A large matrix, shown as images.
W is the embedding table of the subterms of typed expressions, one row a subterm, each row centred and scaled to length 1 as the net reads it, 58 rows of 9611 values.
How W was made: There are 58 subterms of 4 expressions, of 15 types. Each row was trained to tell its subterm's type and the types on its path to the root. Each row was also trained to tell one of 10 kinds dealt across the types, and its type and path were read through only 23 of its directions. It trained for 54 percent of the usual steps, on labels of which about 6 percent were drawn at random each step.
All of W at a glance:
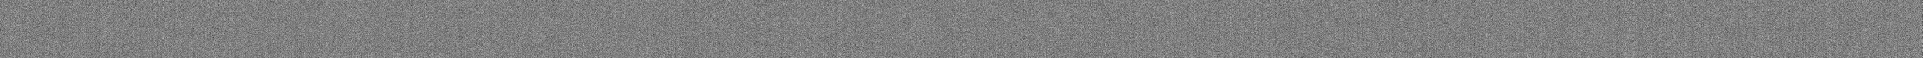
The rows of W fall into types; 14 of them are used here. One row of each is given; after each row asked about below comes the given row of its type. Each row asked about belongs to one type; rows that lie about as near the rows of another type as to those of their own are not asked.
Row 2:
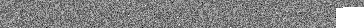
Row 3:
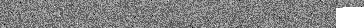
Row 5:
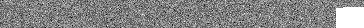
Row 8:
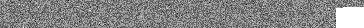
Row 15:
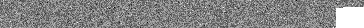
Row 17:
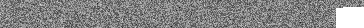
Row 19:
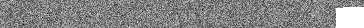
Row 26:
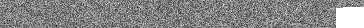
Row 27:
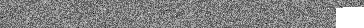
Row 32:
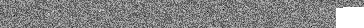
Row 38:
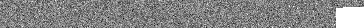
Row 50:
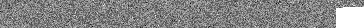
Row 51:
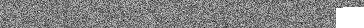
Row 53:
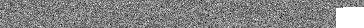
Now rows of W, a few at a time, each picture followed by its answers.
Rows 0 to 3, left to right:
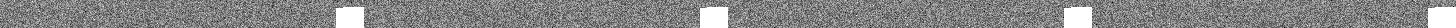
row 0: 5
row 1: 51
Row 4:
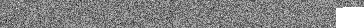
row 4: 27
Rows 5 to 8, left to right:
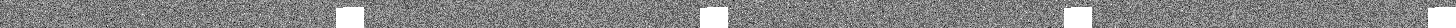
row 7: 38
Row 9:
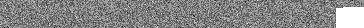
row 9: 2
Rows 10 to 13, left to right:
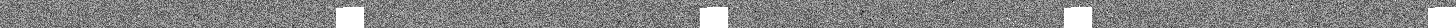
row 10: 32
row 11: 19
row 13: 15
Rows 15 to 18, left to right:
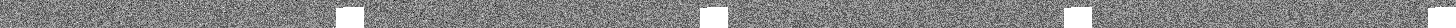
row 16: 32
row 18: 3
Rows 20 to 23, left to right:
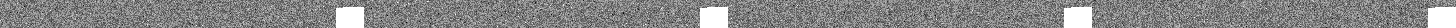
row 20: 19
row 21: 15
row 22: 3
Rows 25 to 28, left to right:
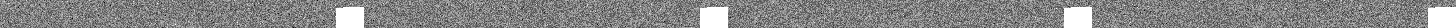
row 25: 19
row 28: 17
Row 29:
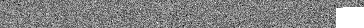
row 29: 51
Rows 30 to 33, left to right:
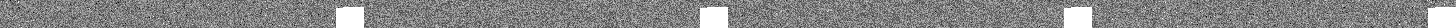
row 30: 17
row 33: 8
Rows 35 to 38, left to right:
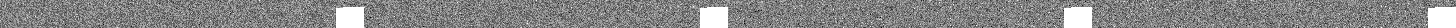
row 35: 26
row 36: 32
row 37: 5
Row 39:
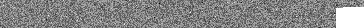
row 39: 26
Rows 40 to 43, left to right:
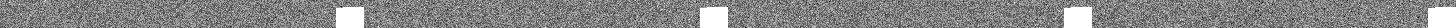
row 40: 27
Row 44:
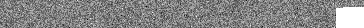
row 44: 17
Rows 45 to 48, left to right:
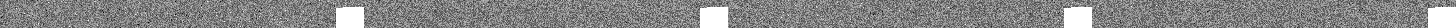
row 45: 51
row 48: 2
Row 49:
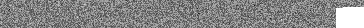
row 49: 26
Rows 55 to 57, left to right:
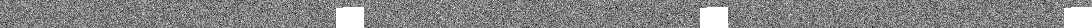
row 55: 17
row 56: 26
